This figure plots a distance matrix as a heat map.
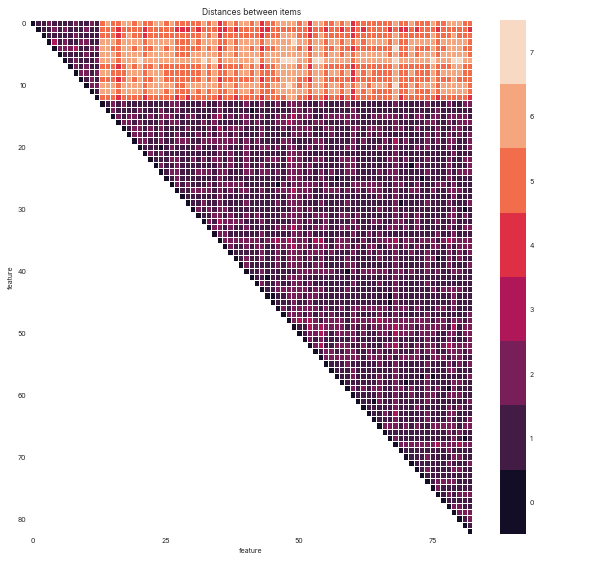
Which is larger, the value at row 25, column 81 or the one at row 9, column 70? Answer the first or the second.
the second
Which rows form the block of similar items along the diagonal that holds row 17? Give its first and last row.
13 to 82
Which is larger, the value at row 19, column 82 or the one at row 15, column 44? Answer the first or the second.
the first
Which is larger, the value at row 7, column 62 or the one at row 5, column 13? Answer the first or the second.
the second
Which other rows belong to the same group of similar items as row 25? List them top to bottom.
13, 14, 15, 16, 17, 18, 19, 20, 21, 22, 23, 24, 26, 27, 28, 29, 30, 31, 32, 33, 34, 35, 36, 37, 38, 39, 40, 41, 42, 43, 44, 45, 46, 47, 48, 49, 50, 51, 52, 53, 54, 55, 56, 57, 58, 59, 60, 61, 62, 63, 64, 65, 66, 67, 68, 69, 70, 71, 72, 73, 74, 75, 76, 77, 78, 79, 80, 81, 82
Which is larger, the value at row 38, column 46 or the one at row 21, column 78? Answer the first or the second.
the first
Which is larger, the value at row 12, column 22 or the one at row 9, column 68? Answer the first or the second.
the second
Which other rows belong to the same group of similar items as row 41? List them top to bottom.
13, 14, 15, 16, 17, 18, 19, 20, 21, 22, 23, 24, 25, 26, 27, 28, 29, 30, 31, 32, 33, 34, 35, 36, 37, 38, 39, 40, 42, 43, 44, 45, 46, 47, 48, 49, 50, 51, 52, 53, 54, 55, 56, 57, 58, 59, 60, 61, 62, 63, 64, 65, 66, 67, 68, 69, 70, 71, 72, 73, 74, 75, 76, 77, 78, 79, 80, 81, 82
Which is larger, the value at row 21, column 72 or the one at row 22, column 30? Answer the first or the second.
the second
